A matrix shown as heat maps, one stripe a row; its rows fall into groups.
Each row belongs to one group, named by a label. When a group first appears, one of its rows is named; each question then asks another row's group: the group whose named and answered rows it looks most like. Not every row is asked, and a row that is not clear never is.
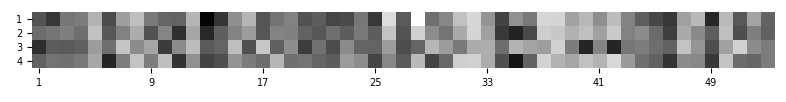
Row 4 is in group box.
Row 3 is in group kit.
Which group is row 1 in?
box
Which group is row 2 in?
box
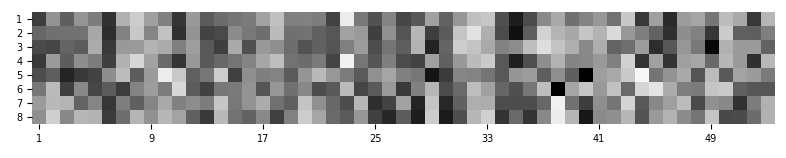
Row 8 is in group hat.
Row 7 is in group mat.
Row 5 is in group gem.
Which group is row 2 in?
box
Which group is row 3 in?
box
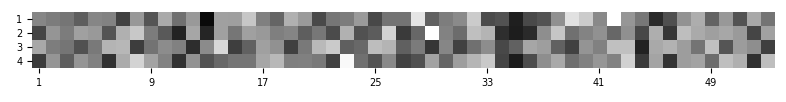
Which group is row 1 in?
box
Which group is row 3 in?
gem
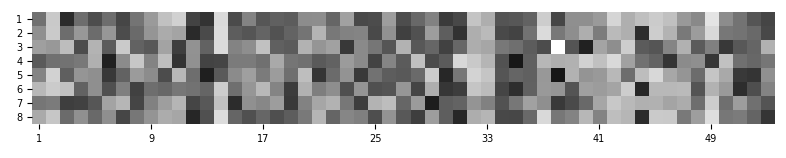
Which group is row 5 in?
hat
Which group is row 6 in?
mat
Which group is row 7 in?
gem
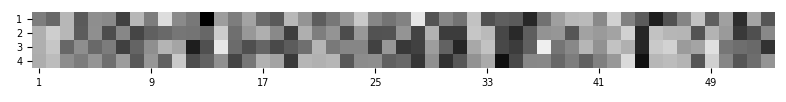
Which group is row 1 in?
box
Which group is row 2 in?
mat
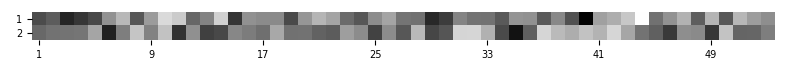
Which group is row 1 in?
gem
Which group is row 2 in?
box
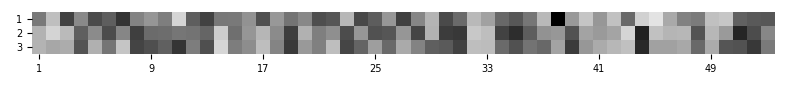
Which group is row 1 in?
hat
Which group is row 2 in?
mat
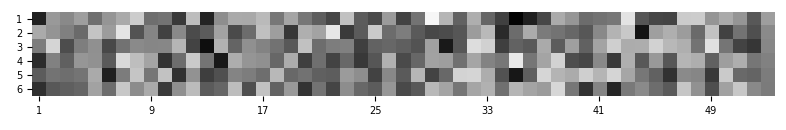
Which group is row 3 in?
hat
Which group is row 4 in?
kit
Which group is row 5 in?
box
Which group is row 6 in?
kit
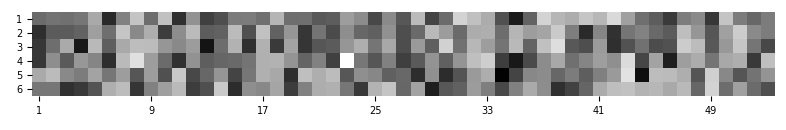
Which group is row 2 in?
kit
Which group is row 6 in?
gem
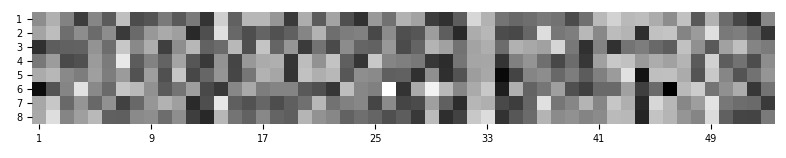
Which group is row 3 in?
kit
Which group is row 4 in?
gem
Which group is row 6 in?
kit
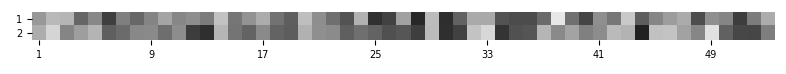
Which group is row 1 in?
mat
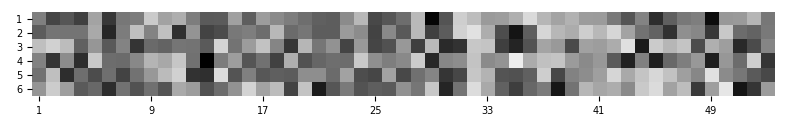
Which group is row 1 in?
box
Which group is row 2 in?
box
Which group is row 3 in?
mat
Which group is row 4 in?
box
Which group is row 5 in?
hat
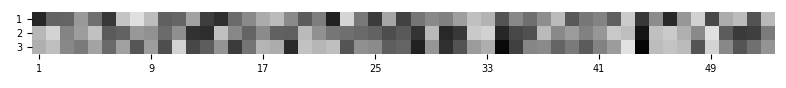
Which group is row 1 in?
kit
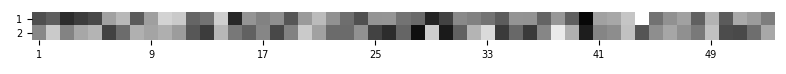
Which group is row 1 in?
gem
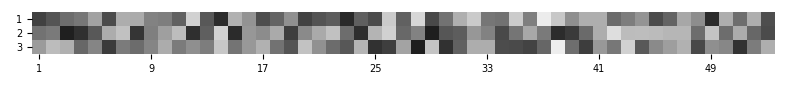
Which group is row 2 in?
gem
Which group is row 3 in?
mat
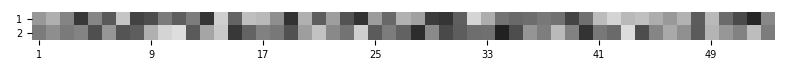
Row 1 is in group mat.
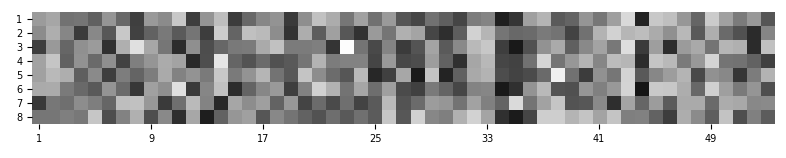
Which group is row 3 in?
kit
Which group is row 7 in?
kit
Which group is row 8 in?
box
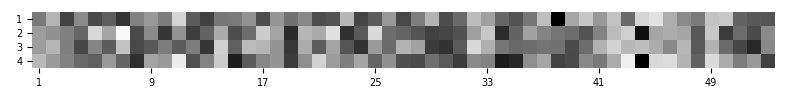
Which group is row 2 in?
gem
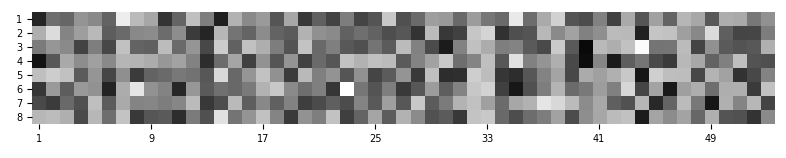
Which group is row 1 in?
kit
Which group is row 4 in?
kit
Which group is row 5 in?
mat
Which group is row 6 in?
kit
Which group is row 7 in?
box
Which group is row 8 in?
mat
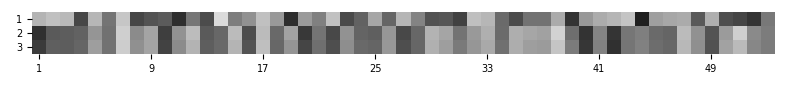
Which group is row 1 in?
mat
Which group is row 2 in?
kit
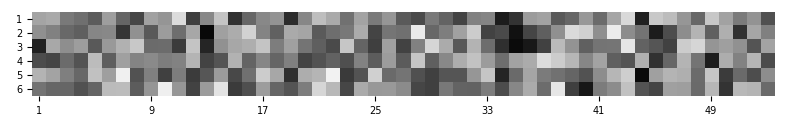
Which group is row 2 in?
box
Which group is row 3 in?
kit
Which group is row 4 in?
box
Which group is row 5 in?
gem
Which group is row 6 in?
gem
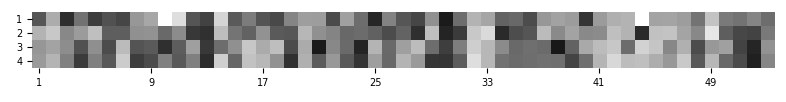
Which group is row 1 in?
hat
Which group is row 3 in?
mat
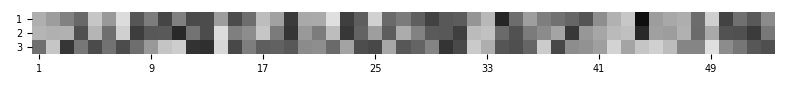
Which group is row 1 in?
gem
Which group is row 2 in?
mat
